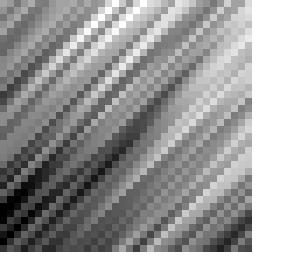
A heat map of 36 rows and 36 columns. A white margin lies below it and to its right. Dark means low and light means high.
Grain: diagonal, up to the right. Mirror symmetry: none. Average level on the scale: 50%. Slope: up to the top right. Odd rows or columns: none. Ninth with the lowest average: bottom left.
